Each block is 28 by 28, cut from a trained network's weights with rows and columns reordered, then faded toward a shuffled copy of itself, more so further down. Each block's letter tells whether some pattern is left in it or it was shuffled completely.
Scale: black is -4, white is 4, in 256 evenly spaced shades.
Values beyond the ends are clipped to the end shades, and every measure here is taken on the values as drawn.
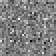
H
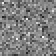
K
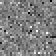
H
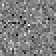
H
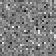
K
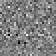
H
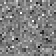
K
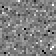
K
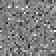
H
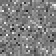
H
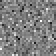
K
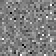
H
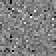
K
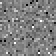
H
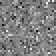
K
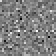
H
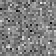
K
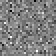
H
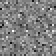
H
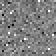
K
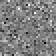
K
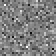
K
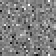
K
